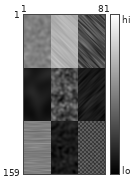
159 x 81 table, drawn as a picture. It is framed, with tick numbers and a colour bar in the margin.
The table splits into 3 rows of 3 panels. Panel 1,1: middling, blotchy, faint in contrast. Panel 1,2: high, slanting down to the right, faint in contrast. Panel 1,3: low, slanting down to the right. Panel 2,1: very low, smooth, faint in contrast. Panel 2,2: low, blotchy. Panel 2,3: very low, slanting up to the right, faint in contrast. Panel 3,1: middling, streaked across, faint in contrast. Panel 3,2: very low, blotchy, faint in contrast. Panel 3,3: low, checkered.
